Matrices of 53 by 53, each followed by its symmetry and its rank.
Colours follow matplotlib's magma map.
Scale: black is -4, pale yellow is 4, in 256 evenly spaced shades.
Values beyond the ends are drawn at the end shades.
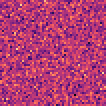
neither, full rank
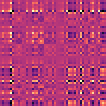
symmetric, rank two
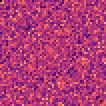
symmetric, full rank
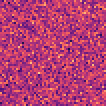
neither, full rank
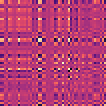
symmetric, rank two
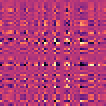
neither, rank two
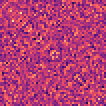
symmetric, full rank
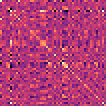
symmetric, rank five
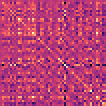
symmetric, rank five
